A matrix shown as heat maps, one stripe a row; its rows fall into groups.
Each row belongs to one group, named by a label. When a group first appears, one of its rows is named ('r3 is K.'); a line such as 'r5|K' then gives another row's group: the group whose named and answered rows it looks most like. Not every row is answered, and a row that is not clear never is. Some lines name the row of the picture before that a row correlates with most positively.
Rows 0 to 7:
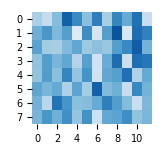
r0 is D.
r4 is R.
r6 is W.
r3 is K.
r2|D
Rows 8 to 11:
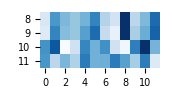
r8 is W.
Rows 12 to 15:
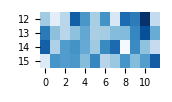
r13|D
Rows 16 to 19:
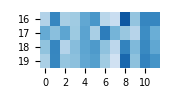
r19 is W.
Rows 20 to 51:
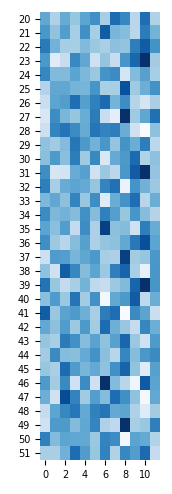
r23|D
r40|R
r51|D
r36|D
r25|W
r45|W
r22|D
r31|D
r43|W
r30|R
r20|K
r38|W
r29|D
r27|W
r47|W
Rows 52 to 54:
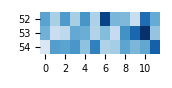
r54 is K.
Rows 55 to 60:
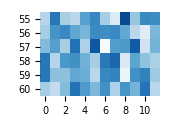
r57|R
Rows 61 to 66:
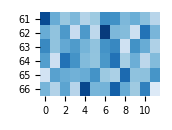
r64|W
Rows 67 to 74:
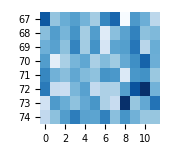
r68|R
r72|D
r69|R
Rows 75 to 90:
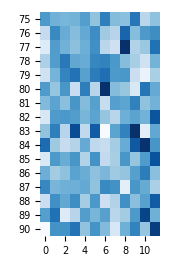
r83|R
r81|R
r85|K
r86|D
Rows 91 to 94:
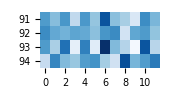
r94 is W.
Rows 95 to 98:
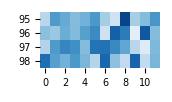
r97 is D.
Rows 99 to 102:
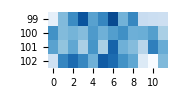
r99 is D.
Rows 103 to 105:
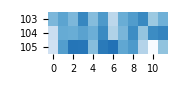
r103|R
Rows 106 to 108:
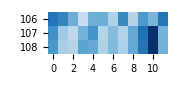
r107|D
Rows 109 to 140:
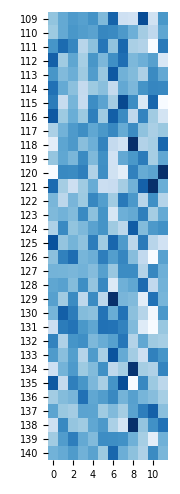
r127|K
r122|K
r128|R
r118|W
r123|R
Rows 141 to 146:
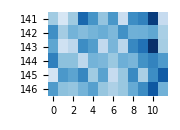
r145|K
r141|D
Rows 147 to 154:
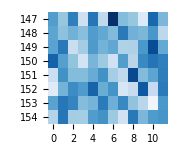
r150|D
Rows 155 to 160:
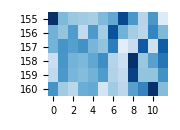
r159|W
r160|D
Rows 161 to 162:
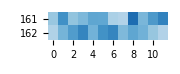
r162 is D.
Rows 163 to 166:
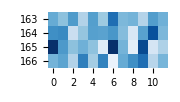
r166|R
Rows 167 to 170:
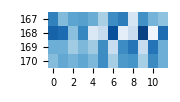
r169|K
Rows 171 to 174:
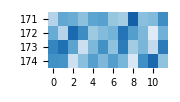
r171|W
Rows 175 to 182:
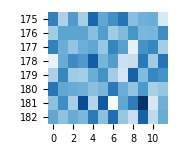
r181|R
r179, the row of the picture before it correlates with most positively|171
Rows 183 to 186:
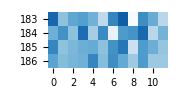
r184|R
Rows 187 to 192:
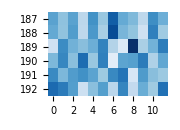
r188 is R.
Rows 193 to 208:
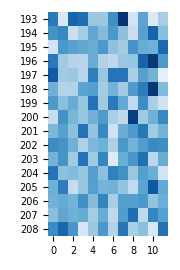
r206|R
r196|D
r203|R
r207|K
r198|D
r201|R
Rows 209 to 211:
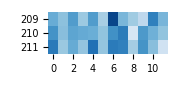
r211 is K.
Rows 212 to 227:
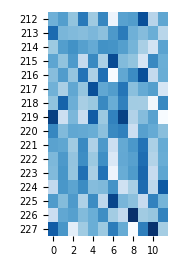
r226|W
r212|R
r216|R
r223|R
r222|R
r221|R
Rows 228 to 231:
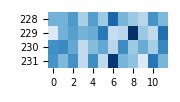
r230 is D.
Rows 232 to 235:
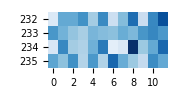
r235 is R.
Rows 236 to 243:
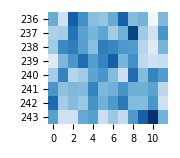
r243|D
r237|W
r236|W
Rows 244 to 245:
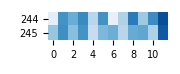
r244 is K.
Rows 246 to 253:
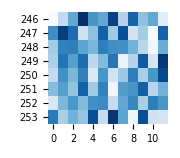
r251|R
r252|K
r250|K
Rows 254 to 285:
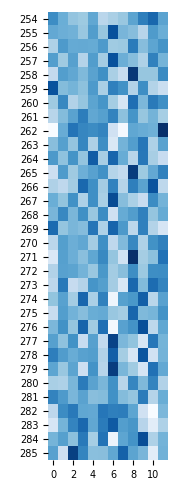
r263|R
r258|W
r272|K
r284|R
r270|K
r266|D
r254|D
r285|W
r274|R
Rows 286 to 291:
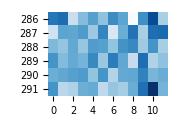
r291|D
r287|K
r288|K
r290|R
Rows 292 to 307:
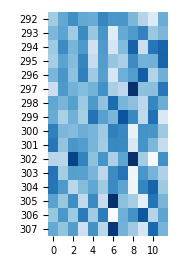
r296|R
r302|W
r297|W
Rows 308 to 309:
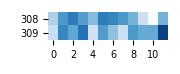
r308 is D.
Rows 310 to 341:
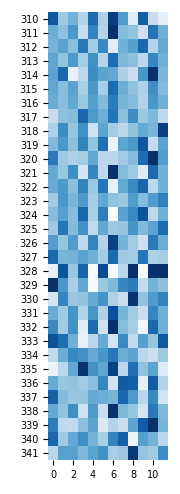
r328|K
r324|R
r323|K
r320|D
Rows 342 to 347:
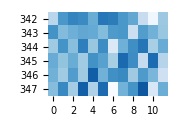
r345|K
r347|R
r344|R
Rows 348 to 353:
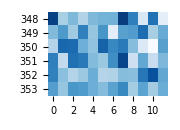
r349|R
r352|D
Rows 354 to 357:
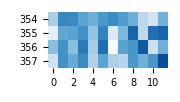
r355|K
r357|K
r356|R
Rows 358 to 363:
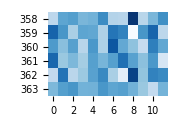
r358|W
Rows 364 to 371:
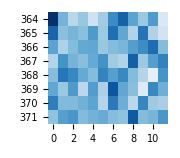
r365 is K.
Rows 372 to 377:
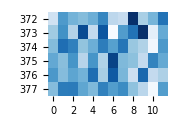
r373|R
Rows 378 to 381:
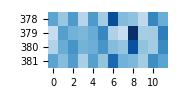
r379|W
